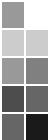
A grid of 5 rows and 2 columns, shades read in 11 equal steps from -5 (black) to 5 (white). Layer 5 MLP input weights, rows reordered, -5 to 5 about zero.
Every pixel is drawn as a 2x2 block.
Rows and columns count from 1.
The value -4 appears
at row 5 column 2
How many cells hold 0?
1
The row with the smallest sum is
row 5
